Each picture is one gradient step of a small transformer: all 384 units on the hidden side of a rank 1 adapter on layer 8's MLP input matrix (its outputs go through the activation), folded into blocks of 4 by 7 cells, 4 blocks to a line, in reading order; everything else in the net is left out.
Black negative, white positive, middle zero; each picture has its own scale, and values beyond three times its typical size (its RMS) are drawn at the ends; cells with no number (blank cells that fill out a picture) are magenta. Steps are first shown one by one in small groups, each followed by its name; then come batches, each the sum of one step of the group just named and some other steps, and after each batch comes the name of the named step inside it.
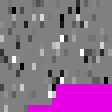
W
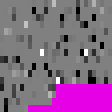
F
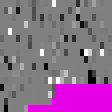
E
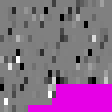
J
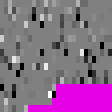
J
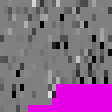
F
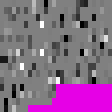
F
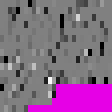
J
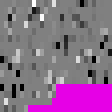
E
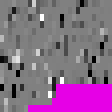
W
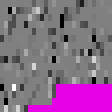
J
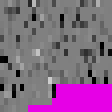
F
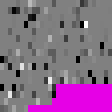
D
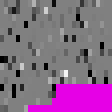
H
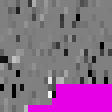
H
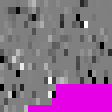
D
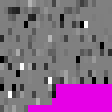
D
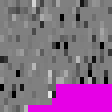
H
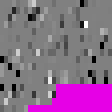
D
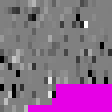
D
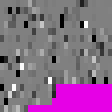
D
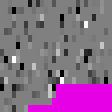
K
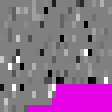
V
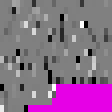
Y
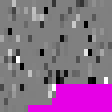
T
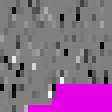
K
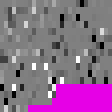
V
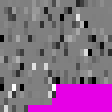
V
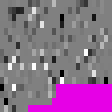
K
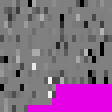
V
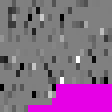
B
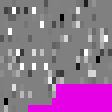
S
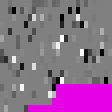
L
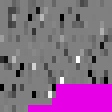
B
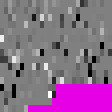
S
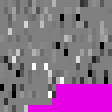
S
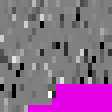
L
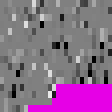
S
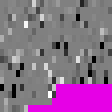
S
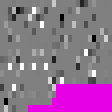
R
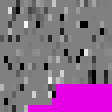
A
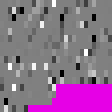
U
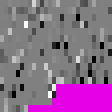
U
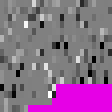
U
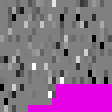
U
